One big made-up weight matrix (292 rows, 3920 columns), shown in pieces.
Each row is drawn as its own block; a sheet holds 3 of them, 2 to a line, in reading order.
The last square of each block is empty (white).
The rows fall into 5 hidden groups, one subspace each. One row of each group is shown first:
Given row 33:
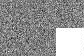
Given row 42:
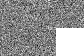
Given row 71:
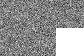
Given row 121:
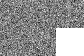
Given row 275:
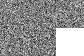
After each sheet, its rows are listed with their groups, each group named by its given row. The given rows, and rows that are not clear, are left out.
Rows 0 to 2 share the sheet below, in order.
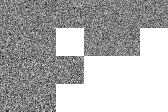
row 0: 275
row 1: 33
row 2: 42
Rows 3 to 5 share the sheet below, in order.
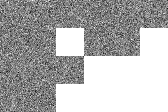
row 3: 42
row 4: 275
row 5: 71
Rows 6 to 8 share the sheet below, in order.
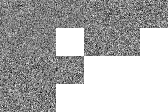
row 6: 33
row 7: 71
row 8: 275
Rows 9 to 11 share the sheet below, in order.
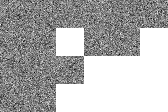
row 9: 121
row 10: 275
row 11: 71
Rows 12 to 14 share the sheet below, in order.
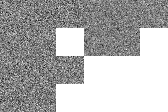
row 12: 33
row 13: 71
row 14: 121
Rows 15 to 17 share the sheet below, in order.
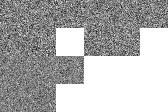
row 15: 275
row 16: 33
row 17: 33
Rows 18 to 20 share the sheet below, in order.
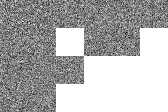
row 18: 275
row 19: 121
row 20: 33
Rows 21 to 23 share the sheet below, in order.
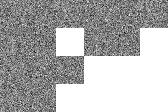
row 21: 71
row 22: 71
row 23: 33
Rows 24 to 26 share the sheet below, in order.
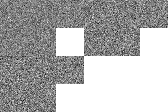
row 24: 121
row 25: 121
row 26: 33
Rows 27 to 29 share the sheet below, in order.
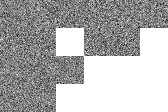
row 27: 71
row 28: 275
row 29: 71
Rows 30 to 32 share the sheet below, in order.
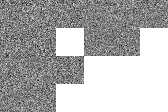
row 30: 42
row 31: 42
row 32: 121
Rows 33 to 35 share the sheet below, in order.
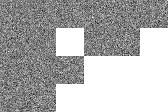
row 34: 121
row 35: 33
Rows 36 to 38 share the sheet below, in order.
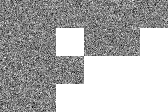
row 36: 275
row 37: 42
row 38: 275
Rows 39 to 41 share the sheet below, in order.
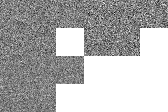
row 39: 71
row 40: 121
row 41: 33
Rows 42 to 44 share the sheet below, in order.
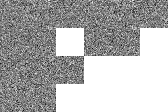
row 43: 42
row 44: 33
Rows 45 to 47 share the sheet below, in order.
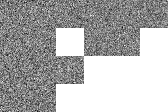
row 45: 42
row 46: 71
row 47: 275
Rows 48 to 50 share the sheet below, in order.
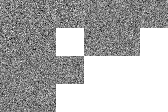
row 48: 33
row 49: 121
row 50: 33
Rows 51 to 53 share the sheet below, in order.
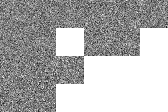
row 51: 71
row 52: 121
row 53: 71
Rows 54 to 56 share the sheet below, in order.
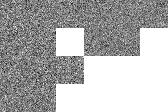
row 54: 33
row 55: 275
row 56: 121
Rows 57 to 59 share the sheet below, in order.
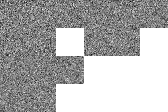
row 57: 42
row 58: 42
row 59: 71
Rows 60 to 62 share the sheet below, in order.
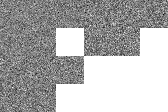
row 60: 71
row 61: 71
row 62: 33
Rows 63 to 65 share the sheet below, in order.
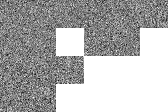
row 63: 42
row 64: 275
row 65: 121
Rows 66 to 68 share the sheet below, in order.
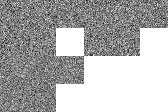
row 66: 275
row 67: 42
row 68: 71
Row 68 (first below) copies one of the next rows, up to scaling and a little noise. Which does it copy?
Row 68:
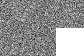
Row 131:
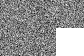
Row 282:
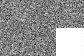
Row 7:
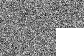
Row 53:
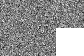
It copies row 282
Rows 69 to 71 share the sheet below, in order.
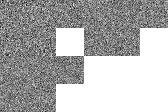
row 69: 42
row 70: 275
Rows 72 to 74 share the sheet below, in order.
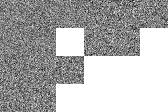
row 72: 71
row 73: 42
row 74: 275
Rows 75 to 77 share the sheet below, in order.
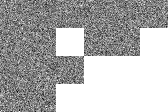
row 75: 275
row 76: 121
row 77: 71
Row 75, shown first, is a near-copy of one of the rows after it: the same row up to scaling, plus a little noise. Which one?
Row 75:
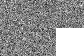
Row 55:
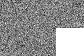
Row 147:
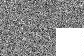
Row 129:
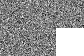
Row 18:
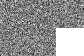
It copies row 147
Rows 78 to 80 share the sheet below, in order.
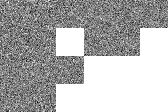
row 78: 42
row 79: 71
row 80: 42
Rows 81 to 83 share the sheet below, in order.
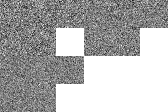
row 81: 121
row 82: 42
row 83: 71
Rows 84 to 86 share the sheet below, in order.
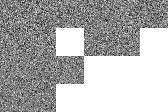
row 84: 275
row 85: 71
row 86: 71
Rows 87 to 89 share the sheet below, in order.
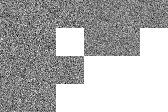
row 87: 71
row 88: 71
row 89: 71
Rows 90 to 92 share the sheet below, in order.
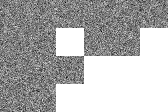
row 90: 33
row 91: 121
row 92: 275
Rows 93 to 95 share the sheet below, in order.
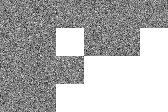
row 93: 275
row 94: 33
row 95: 71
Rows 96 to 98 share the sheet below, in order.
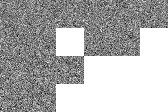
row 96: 71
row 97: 121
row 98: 121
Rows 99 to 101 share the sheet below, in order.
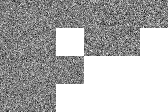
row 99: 121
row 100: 71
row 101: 42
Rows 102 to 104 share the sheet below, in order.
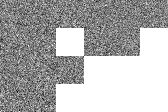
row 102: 71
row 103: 33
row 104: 71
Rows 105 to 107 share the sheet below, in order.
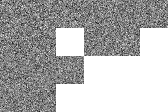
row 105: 121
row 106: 121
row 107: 275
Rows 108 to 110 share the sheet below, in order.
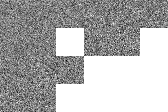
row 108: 121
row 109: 71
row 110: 71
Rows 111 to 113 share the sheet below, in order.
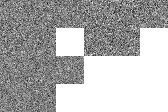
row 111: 121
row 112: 42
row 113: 275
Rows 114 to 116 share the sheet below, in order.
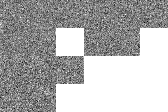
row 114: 33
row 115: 33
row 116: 121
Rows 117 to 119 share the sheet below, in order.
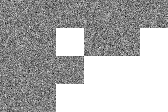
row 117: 275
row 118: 71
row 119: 121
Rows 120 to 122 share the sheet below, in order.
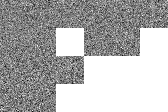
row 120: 42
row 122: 275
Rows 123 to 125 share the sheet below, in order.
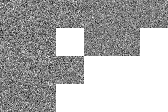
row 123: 33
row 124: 121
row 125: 42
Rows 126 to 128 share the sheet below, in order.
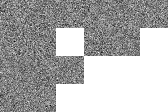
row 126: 71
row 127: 121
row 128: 71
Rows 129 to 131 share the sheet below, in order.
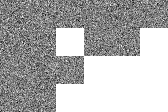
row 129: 275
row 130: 42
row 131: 71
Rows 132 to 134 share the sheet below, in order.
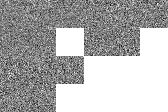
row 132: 42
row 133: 42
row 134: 121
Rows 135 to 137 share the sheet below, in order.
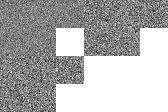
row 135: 42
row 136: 71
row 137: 275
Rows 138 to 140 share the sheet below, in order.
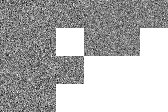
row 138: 42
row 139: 33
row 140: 71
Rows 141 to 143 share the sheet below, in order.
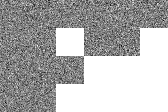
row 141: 42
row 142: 42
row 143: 121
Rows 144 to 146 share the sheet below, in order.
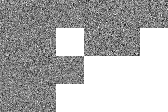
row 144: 42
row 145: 275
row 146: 42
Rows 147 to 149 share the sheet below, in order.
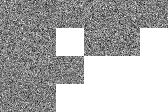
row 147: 275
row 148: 121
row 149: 42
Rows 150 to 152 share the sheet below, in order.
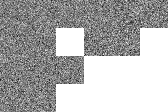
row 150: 71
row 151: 71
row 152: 33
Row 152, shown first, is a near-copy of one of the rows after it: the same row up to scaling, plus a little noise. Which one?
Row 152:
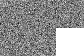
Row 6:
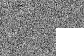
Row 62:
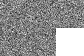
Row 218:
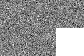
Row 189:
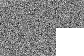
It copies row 189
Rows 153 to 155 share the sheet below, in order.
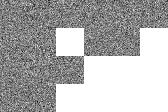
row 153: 42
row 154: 121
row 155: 42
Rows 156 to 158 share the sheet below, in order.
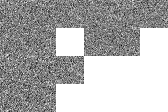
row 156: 42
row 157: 42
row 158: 42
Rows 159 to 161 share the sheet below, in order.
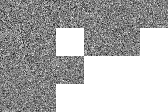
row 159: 275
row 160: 71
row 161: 71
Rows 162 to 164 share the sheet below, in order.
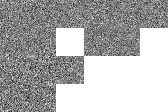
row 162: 42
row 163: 33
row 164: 42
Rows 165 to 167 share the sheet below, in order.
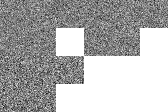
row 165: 71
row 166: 71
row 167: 121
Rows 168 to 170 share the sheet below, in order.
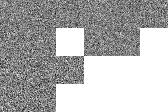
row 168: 33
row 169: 275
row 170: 71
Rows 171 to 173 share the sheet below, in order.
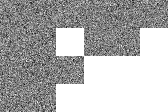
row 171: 275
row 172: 42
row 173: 42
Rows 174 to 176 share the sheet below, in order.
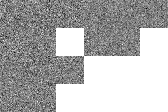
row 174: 121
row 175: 121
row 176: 42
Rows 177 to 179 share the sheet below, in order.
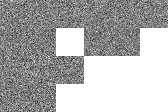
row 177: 33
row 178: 33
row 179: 42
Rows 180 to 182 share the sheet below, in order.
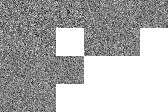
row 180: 275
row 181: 275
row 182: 71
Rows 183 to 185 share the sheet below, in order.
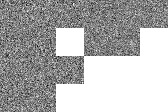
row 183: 42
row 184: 33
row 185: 121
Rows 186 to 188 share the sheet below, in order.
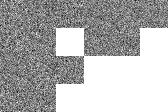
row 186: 275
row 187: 71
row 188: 71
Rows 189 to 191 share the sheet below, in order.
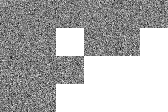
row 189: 33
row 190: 275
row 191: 33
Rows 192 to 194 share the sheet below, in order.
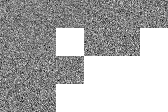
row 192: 121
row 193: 275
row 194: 275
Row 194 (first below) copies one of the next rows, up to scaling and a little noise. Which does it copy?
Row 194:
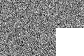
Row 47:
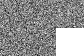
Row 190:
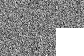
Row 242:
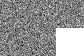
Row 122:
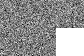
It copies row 242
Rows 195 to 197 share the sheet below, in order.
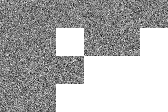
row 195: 42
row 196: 71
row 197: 121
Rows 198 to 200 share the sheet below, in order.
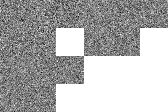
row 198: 71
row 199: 275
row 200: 71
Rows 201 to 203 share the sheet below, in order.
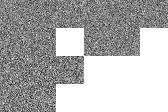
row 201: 275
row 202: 121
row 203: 71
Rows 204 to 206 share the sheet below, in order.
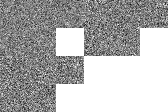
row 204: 71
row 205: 275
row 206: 33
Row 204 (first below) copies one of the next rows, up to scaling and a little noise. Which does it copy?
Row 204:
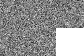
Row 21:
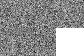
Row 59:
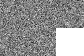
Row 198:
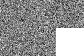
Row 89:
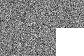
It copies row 59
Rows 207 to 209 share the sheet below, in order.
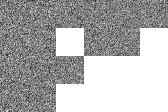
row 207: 42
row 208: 33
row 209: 42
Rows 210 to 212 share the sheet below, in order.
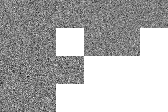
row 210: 275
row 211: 33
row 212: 33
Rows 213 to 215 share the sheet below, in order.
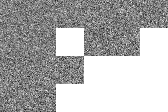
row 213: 275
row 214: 275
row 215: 33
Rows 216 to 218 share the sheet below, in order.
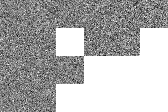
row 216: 71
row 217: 33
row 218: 33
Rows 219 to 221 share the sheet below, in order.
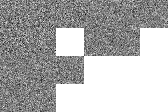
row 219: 33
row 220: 42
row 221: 275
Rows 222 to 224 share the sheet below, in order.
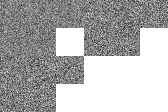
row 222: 33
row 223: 71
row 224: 71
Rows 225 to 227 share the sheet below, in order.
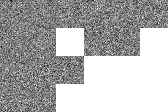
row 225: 33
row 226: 33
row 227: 121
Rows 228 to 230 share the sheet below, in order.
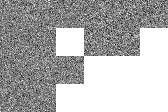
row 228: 42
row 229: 275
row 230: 275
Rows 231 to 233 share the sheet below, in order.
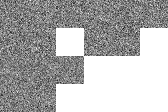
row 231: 275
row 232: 71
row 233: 71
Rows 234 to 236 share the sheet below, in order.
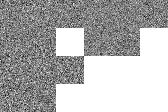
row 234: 42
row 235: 33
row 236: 33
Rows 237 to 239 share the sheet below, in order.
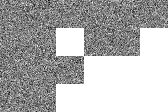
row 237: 42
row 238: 42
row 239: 275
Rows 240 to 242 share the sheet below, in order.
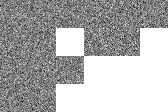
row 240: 121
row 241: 275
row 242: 275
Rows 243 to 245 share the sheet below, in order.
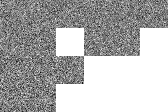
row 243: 71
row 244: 33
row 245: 121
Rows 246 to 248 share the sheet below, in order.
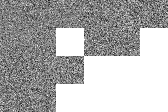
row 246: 42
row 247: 71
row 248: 275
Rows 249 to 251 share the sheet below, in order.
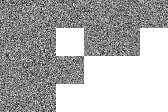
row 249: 42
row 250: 71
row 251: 42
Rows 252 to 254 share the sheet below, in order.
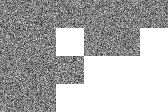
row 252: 275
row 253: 33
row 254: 121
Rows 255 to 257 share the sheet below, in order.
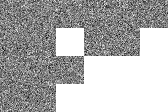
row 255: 121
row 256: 121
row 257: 42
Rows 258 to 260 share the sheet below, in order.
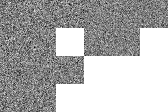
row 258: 33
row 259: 275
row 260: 121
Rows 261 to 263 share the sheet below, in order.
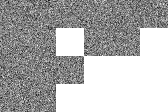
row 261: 42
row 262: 275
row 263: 275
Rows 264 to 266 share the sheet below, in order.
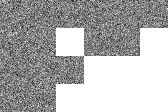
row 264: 33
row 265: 275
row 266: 71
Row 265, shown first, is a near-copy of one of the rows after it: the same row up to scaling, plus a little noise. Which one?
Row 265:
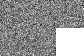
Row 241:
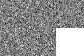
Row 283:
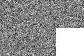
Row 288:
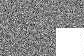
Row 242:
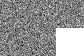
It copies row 283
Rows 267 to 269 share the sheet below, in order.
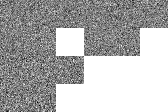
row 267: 71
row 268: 42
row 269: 42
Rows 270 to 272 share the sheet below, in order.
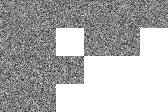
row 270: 71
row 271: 121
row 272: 121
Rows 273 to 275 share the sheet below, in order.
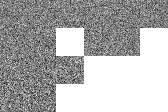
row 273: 71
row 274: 33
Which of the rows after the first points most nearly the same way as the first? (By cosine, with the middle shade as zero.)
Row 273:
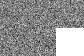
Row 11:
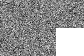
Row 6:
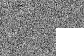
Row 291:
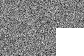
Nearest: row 6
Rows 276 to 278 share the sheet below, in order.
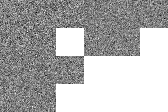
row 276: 275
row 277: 33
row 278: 275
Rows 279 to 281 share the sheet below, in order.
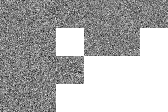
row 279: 71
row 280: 71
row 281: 275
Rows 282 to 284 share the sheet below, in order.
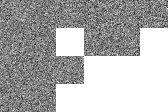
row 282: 71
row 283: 275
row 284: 275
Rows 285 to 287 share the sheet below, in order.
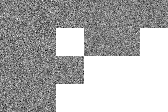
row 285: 71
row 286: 71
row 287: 121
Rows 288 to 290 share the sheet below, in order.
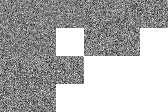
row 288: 275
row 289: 121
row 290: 121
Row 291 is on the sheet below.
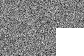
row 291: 71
